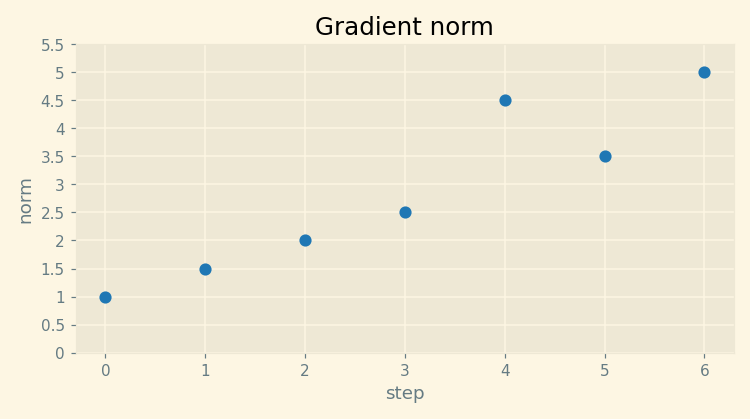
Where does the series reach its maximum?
6
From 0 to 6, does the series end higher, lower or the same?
higher
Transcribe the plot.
Title: Gradient norm
x-axis: step, ticks 0 1 2 3 4 5 6
y-axis: norm, ticks 0 0.5 1 1.5 2 2.5 3 3.5 4 4.5 5 5.5
Values:
1 1.5 2 2.5 4.5 3.5 5
